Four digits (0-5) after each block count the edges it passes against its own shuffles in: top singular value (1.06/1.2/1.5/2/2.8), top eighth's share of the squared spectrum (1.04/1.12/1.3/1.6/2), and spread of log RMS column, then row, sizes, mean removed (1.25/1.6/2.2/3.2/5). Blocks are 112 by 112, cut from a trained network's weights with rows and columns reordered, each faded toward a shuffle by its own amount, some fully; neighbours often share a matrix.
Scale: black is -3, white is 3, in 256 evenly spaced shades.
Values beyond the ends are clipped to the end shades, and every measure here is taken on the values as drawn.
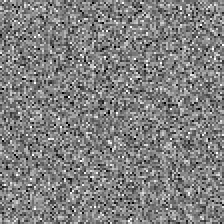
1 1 0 0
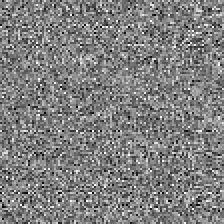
4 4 1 3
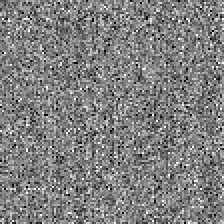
2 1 0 1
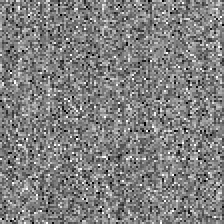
2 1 0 1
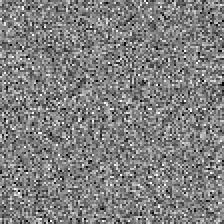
2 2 0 1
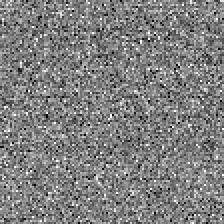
1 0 0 0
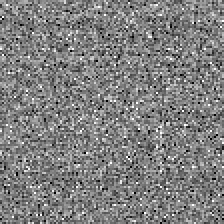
1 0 0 0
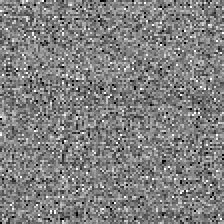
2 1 1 0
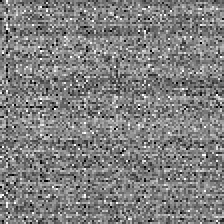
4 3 2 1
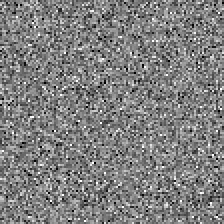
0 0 0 0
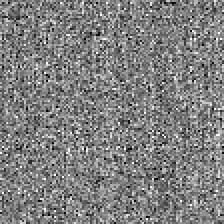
2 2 0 1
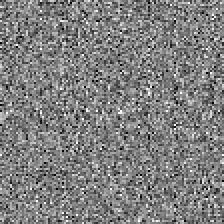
3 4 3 2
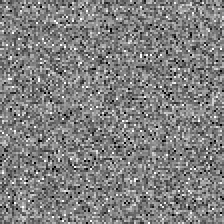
0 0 0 0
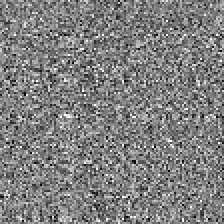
4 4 1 3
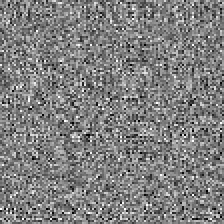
3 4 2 3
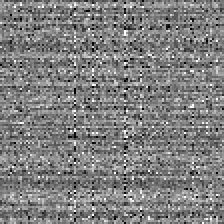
4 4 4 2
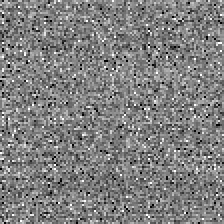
2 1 1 0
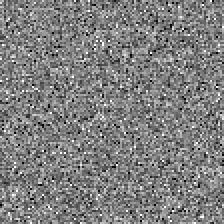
0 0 0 0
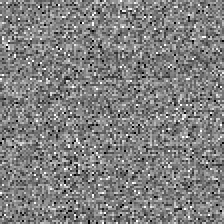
2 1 1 0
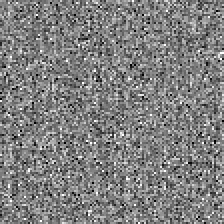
2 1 0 1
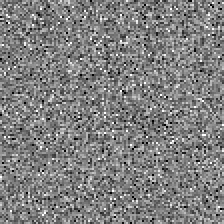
0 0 0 0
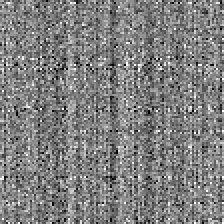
4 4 1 3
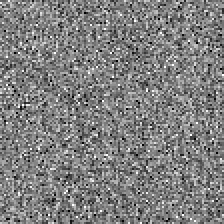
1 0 0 0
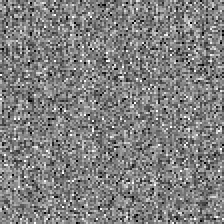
2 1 0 1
